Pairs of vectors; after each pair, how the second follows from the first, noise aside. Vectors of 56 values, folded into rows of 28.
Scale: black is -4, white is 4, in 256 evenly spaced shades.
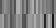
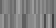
shrunk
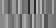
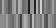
copied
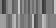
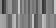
copied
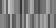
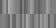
shrunk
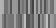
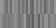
shrunk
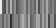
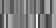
shuffled
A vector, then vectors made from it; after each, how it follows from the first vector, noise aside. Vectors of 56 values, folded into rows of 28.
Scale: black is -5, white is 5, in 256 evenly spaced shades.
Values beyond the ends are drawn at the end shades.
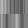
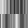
scaled up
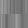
shrunk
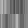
copied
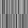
sign-scrambled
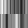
scaled up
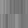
shrunk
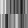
scaled up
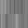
shrunk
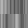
copied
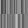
sign-scrambled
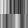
scaled up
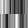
scaled up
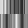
scaled up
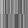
sign-scrambled
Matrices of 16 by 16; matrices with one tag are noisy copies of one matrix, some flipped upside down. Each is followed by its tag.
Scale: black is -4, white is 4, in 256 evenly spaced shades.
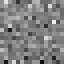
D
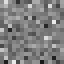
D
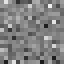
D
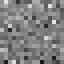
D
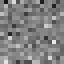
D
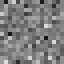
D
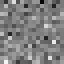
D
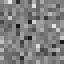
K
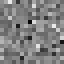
K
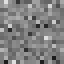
D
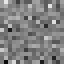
D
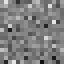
D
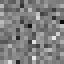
K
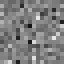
K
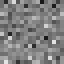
D
